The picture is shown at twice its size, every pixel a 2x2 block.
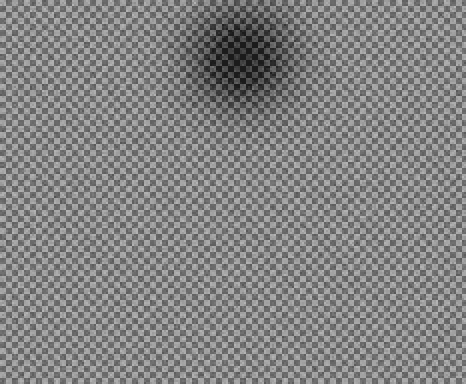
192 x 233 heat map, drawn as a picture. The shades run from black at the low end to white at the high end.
Ninth with the lowest average: top middle. Dips: one, in the top middle. Grain: checkered.
